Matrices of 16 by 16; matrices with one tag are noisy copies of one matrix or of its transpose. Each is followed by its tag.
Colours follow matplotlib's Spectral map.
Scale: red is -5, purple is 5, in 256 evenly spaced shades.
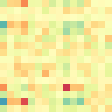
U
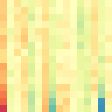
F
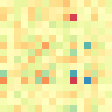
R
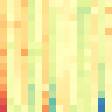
F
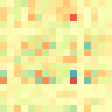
R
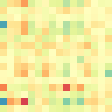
U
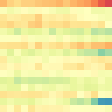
F
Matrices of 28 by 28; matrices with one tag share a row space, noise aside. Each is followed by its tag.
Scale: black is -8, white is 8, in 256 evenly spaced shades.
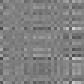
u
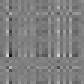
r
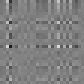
r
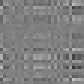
u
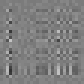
r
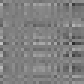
u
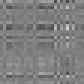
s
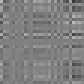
u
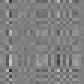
r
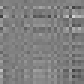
u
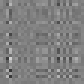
r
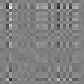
r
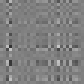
r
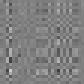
r
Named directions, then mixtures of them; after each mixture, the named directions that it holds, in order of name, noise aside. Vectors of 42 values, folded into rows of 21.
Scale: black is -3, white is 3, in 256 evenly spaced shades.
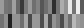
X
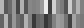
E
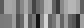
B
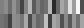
B, X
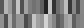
E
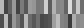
E, X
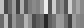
E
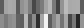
B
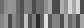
B, X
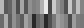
E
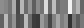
B, E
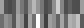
B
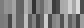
B, X
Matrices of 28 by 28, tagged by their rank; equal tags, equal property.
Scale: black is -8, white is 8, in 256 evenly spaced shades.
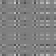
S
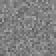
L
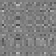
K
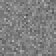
L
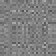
K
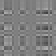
S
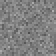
L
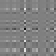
S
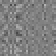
K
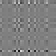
S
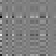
S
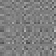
K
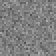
L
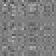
K
